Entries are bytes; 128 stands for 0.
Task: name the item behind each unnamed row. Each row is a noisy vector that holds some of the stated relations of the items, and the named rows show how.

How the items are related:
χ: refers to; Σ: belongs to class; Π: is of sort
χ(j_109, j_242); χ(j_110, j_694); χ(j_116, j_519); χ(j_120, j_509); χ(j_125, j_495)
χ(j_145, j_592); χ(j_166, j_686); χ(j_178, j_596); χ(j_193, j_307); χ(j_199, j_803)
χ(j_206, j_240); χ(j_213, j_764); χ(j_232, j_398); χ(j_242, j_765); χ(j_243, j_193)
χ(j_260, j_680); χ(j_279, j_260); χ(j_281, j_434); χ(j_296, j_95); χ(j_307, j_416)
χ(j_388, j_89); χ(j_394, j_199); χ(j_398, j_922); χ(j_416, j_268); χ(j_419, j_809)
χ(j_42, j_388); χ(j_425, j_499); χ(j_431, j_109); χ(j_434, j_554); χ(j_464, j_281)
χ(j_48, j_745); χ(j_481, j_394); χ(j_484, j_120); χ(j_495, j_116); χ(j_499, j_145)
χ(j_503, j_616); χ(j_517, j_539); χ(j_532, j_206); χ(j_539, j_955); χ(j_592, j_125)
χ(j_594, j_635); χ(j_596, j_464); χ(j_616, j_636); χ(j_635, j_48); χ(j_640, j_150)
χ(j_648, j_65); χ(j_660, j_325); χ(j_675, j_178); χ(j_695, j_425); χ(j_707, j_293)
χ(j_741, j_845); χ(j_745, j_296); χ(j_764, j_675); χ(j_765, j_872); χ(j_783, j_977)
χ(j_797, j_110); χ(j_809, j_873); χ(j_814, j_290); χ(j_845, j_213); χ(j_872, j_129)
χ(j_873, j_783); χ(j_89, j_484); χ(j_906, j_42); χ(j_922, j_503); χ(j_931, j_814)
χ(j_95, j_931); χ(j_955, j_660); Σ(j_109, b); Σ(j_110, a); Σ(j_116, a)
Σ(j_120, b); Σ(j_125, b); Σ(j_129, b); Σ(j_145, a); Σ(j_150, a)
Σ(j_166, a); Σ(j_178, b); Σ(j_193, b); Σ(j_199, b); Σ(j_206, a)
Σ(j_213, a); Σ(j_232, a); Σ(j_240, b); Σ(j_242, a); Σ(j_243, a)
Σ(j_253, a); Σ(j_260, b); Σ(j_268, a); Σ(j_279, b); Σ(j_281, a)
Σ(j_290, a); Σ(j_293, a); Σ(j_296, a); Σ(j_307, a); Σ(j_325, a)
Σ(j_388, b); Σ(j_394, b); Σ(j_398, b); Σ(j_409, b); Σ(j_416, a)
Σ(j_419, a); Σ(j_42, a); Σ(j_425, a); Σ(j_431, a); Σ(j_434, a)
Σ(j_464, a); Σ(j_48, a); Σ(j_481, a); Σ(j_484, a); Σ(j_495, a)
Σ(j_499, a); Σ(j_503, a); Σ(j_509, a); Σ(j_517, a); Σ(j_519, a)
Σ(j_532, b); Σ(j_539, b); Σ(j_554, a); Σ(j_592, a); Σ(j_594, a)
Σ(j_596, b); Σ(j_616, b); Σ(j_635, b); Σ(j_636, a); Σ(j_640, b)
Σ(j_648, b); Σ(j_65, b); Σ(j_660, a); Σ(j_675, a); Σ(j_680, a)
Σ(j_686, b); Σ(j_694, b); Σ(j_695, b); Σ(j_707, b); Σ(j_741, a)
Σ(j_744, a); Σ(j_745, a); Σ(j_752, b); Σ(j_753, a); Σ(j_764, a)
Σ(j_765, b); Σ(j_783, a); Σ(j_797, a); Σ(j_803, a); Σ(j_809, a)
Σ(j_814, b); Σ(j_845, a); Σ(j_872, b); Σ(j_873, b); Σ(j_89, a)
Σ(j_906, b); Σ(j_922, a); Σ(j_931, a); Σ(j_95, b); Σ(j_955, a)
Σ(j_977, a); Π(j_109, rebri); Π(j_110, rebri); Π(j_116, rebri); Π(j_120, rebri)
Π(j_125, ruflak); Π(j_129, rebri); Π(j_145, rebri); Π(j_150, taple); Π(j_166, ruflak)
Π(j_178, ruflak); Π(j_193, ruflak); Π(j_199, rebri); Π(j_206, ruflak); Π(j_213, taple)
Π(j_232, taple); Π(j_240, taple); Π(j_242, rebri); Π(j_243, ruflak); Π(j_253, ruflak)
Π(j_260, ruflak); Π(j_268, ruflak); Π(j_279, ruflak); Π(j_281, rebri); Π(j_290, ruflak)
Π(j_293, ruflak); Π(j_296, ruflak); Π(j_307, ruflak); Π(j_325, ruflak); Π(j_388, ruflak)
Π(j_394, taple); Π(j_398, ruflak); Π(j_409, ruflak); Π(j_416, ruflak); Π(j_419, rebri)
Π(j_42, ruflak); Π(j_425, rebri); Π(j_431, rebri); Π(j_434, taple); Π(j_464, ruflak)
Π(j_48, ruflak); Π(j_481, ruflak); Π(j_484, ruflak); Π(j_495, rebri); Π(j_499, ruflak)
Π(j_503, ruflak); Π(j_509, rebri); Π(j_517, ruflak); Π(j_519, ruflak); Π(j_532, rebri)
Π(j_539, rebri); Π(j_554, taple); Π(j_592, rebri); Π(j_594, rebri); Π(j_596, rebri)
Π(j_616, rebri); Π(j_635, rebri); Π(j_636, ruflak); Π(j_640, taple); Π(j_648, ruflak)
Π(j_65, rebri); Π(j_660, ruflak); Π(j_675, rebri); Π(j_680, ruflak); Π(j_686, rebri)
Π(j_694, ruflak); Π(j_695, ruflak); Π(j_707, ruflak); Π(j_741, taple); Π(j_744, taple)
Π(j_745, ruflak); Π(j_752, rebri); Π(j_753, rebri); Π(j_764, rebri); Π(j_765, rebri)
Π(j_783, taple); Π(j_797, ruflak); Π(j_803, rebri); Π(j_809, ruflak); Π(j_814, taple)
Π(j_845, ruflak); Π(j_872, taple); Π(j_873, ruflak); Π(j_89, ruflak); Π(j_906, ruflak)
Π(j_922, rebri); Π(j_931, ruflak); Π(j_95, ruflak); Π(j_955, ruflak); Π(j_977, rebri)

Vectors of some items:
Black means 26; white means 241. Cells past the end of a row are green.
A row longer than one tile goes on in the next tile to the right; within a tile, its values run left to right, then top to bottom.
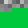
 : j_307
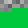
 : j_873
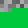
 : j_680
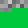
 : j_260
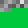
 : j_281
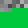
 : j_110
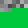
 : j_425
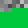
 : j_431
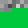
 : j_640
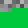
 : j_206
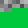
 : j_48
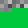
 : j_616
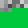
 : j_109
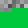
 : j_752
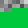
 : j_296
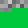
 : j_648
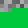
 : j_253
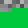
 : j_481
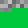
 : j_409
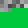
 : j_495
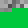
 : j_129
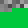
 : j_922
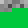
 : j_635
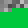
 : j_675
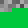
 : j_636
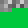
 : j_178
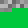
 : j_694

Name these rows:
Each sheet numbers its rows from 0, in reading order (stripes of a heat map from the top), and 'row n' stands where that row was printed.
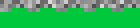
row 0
j_290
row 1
j_765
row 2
j_695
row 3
j_240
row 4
j_398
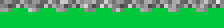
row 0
j_741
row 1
j_554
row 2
j_499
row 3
j_872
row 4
j_213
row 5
j_592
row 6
j_519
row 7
j_464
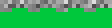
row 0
j_596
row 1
j_539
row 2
j_388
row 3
j_125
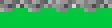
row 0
j_232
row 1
j_783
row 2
j_814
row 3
j_594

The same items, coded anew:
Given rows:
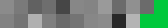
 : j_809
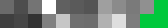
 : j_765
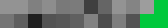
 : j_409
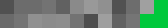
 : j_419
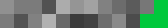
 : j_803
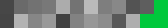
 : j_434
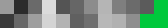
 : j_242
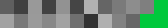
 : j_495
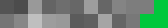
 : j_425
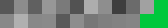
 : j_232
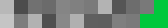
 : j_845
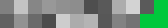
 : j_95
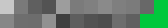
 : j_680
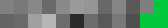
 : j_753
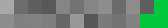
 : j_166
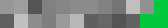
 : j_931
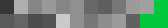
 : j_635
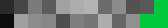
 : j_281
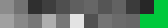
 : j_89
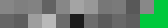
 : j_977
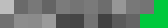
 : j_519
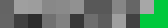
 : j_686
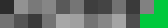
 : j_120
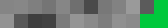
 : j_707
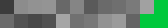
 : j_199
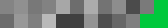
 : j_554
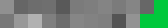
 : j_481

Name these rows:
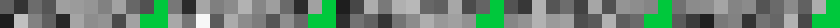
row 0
j_464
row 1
j_764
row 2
j_596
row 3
j_145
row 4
j_129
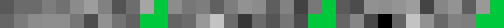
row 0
j_110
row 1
j_509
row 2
j_178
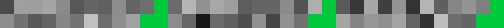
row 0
j_640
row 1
j_240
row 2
j_592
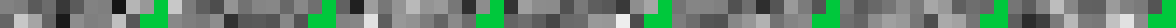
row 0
j_503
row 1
j_636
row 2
j_675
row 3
j_616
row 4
j_906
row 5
j_431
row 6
j_109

